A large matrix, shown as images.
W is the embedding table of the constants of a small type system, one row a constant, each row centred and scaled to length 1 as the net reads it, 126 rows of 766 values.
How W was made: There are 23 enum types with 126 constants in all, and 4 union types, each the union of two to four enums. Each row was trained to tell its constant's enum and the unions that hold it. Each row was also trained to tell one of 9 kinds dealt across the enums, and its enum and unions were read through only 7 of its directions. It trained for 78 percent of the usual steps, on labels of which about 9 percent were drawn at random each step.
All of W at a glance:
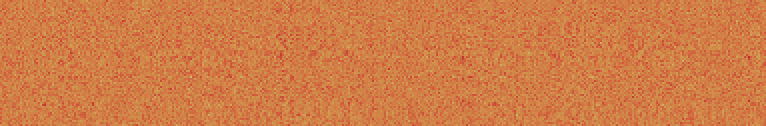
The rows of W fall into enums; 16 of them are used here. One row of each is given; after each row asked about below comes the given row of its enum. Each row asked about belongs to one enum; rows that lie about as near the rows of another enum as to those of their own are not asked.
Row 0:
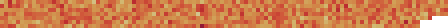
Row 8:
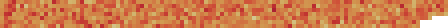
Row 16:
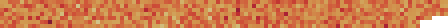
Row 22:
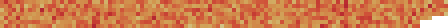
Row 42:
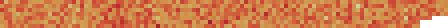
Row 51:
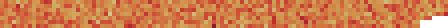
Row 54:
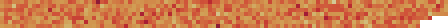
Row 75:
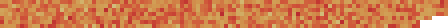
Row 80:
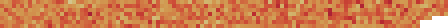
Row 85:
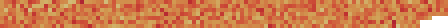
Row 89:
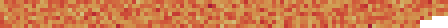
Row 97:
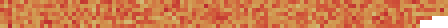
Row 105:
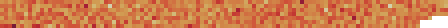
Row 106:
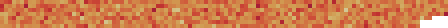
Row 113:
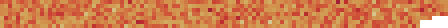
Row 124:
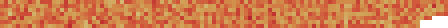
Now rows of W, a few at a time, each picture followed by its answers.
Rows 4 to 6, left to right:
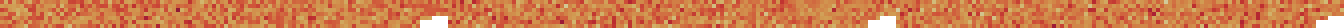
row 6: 42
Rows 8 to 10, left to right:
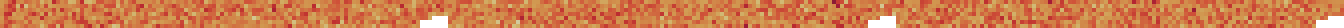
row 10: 124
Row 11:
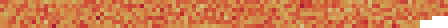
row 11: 106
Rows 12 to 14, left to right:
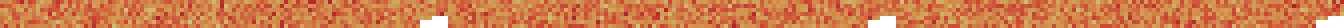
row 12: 85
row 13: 80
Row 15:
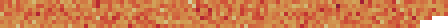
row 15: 42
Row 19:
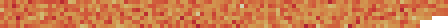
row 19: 89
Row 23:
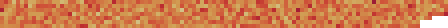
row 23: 106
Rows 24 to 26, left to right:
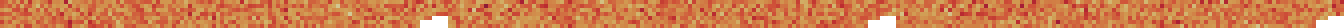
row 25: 54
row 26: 85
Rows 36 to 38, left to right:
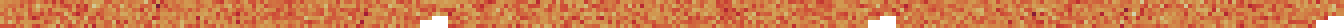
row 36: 105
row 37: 16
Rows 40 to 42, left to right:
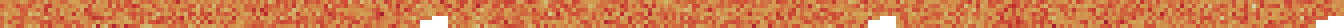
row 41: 89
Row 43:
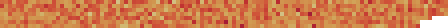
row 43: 22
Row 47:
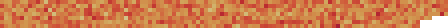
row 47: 85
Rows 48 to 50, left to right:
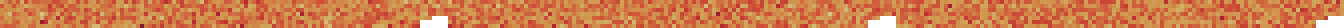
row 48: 89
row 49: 16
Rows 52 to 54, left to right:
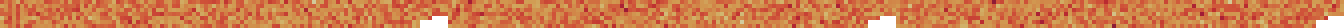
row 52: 113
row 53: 42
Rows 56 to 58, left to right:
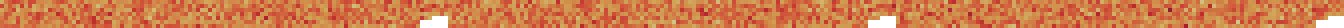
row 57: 80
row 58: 8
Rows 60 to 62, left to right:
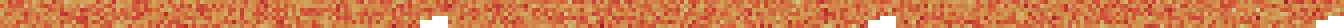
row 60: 80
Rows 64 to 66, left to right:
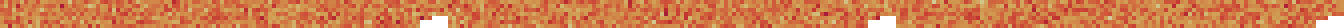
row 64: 97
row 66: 42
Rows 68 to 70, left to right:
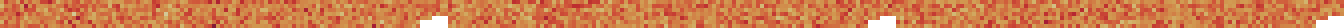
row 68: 16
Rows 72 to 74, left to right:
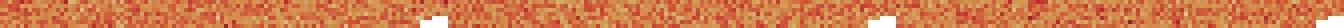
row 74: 80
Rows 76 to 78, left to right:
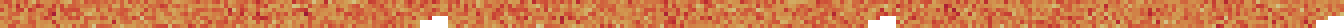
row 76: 113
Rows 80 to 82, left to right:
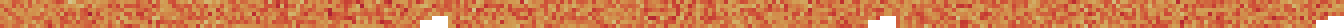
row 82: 124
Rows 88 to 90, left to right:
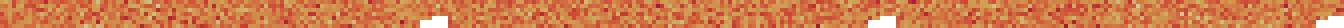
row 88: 89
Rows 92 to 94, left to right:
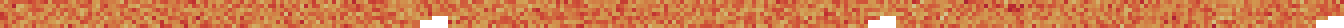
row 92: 89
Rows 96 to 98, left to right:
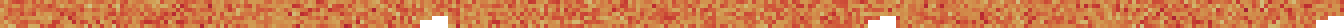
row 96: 22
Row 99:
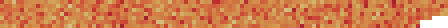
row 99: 54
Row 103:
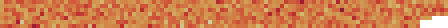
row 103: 16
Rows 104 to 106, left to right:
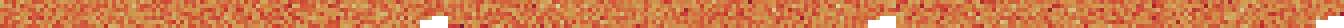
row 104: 16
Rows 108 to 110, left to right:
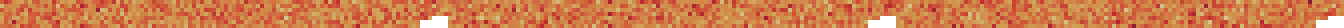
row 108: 113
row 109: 22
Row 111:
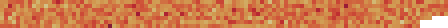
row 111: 80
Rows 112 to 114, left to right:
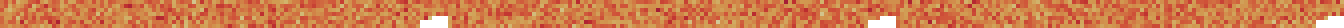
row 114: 124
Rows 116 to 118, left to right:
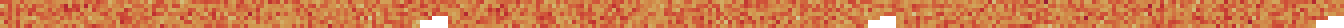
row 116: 113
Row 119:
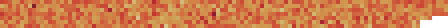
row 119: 113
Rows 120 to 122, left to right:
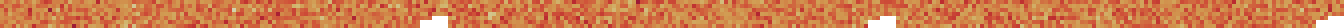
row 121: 22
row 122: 124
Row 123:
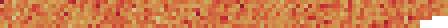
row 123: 54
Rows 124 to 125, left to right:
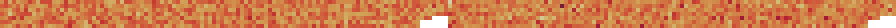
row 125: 105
